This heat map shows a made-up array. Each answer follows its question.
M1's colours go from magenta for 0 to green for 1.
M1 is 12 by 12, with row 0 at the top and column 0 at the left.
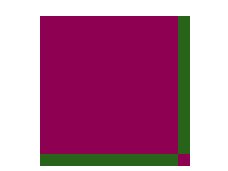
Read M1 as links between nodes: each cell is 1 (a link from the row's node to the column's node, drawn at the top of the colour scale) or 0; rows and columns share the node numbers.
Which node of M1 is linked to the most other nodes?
node 11
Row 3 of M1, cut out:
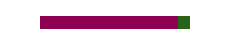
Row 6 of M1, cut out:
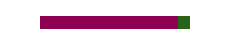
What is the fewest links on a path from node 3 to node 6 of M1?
2
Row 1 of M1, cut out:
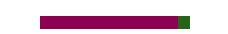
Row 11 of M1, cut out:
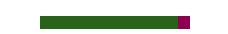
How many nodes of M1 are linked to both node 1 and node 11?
0
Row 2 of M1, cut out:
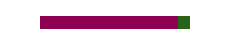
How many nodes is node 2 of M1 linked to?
1
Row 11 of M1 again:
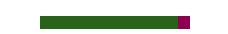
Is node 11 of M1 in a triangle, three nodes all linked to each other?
no
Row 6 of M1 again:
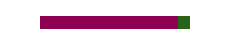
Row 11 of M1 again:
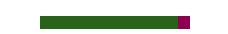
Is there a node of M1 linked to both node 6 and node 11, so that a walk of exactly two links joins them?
no
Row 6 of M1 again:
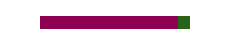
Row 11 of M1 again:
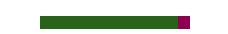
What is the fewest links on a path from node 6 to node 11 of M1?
1
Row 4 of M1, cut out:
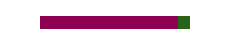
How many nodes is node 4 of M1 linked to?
1
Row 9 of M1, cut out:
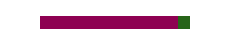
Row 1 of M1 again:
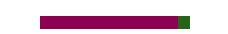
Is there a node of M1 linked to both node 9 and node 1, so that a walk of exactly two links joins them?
yes
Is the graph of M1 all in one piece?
yes
